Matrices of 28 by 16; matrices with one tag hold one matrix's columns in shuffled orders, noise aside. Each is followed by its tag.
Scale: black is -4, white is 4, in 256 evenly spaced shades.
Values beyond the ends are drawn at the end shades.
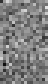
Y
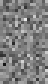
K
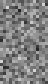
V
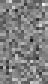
V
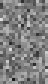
K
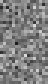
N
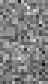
Y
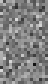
K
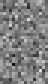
K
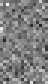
V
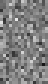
K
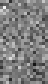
Y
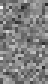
N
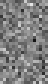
V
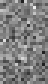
Y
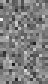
K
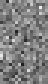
Y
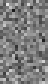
V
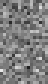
N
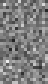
V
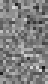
N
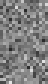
V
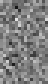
K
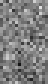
Y
